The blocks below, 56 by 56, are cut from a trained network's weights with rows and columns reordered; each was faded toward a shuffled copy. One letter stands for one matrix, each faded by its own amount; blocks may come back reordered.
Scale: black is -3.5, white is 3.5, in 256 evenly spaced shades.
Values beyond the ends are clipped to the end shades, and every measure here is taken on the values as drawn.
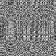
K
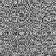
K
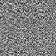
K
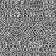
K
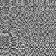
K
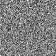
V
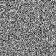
V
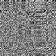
K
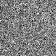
V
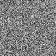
V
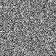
V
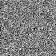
V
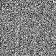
V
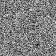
V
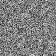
V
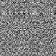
K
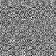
K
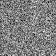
V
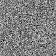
V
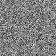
V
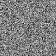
V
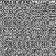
K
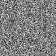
V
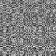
K
